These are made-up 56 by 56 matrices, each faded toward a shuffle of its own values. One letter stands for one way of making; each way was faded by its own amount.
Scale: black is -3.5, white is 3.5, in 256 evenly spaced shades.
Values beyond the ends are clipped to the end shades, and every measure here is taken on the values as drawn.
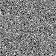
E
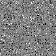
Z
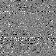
Z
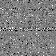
Z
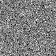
E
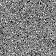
E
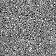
E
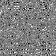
Z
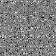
Z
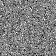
E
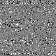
Z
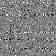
Z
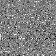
Z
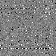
Z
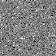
Z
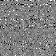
Z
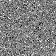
E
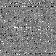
Z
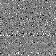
Z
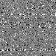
Z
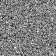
E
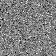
E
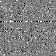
Z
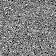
E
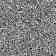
E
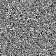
E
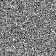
E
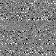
Z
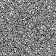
E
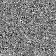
E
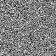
E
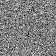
E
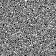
E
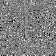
Z
